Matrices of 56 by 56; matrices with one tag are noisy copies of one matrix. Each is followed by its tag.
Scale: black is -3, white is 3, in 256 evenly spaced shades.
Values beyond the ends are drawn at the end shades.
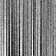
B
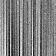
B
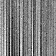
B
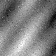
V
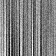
B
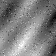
V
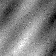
V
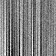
B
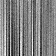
B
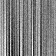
B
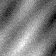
V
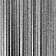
B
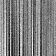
B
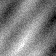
V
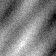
V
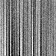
B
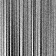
B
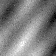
V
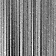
B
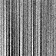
B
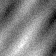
V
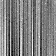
B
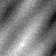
V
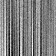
B
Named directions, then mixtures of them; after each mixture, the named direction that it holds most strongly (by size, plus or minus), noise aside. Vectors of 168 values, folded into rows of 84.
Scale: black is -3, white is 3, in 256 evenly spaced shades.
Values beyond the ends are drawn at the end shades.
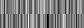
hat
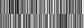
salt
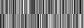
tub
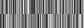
tub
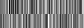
salt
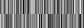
tub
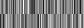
tub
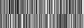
salt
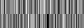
hat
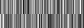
tub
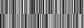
tub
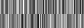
tub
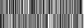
tub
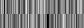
hat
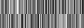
salt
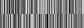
salt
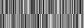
tub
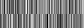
salt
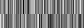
tub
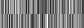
salt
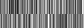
salt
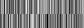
hat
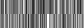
hat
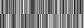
tub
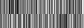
salt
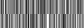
hat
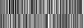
salt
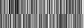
salt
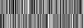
tub
